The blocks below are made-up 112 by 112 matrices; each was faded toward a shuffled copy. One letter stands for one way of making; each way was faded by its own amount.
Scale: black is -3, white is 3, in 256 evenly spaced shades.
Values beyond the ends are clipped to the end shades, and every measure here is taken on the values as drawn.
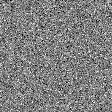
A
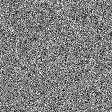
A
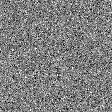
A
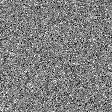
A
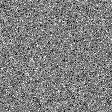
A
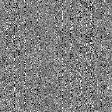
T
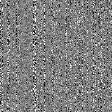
T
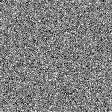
A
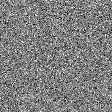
A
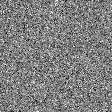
A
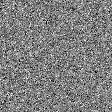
A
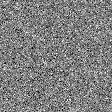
A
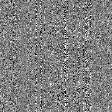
T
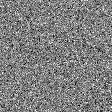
A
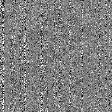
T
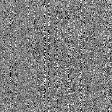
T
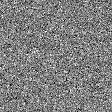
A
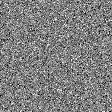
A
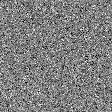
A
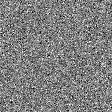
A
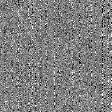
T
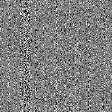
T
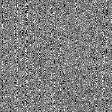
T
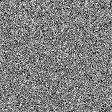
A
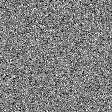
A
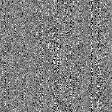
T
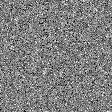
A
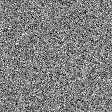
A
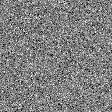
A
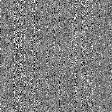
T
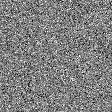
A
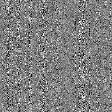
T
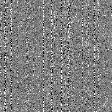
T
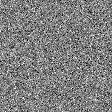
A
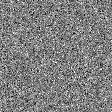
A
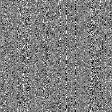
T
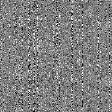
T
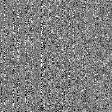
T
